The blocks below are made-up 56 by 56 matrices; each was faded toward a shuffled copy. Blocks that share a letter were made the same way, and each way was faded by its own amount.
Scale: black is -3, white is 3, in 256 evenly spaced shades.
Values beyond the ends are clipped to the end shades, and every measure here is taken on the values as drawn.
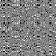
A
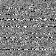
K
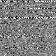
K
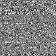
K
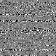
K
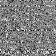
K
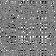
A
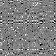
A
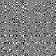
A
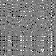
A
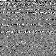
K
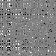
A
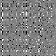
A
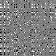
A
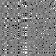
A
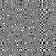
A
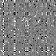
A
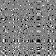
A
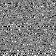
K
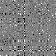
A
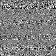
K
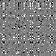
A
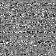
K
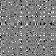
A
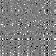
A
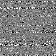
K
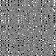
A
